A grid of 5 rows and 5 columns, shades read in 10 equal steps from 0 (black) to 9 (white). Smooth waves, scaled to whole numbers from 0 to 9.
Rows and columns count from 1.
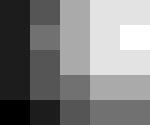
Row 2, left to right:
1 4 6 8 9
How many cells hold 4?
4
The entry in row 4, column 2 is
3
